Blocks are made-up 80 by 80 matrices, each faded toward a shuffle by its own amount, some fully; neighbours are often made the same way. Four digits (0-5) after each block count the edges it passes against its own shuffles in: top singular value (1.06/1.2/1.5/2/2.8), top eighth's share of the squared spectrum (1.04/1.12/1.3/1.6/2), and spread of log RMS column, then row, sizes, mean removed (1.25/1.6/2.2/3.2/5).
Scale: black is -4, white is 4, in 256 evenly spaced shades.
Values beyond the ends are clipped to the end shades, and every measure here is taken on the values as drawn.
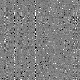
4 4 2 1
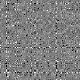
4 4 3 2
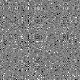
4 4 2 2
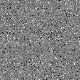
3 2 1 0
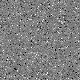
2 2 0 0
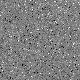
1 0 0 0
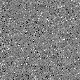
3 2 0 0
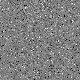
1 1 0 0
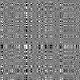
5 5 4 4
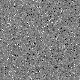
2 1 0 0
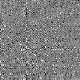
4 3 2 2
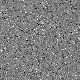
1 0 0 0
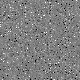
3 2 1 0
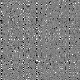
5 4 3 2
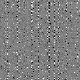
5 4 3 2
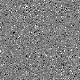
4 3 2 1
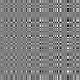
5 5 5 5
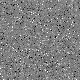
0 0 0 0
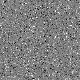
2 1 0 0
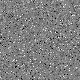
2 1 0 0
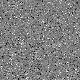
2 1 0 0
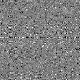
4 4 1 2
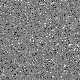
0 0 0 0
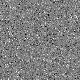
2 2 0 0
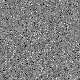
1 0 0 0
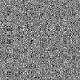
4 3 2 2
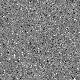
0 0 0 0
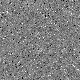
0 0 0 0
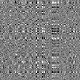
5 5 3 3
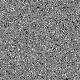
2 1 0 0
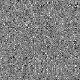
4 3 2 2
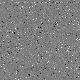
2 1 0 0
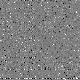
4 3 1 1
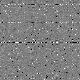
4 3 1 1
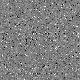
3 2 0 1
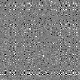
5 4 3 3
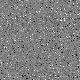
2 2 0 0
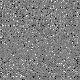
3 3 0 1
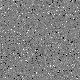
1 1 0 0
